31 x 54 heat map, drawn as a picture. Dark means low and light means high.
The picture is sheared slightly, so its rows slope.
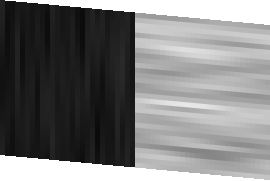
It is made of 1 by 2 panels. Panel 1,1: very low, streaked downward, faint in contrast. Panel 1,2: high, streaked across.
